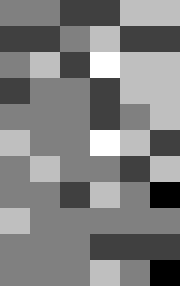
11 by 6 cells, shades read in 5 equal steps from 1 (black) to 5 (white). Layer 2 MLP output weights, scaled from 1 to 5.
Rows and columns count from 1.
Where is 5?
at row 3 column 4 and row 6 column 4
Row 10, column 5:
2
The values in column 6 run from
1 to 4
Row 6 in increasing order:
2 3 3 4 4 5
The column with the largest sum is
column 4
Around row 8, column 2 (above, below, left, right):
4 3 3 2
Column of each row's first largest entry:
5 4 4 5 6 4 2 4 1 1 4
